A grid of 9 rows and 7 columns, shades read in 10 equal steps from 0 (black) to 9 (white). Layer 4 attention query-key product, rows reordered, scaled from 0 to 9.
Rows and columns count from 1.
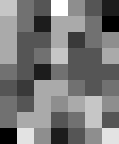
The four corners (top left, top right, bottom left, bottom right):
7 1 0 8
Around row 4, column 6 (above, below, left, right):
4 3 3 6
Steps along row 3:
down same up down up up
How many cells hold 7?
4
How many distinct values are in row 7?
5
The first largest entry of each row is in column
4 1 1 4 1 3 6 6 2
